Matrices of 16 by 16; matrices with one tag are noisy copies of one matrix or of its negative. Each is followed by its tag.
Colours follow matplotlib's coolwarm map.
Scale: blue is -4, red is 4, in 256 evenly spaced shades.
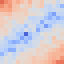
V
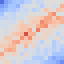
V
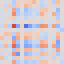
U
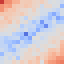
V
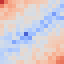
V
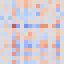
U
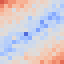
V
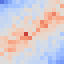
V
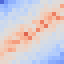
V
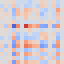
U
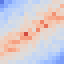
V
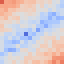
V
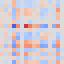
U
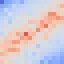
V
